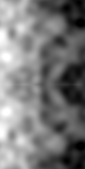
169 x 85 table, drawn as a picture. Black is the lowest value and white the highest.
No lone cell stands out from its neighbours. The field climbs toward the left. The field is smooth, with broad soft blobs. The top and bottom halves mirror each other.
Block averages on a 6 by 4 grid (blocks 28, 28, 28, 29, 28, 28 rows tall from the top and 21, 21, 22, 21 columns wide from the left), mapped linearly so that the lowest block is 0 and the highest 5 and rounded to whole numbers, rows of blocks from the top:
5320
5322
5321
5321
5322
5320
